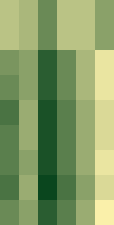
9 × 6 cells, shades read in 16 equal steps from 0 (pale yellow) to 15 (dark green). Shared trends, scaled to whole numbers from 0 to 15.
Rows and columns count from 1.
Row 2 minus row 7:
-6 -2 -5 -6 -2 6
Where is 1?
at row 3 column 6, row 4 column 6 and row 7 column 6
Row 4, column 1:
9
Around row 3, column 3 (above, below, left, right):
9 13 7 9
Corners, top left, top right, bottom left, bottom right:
4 7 9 0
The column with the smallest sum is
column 6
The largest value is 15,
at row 8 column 3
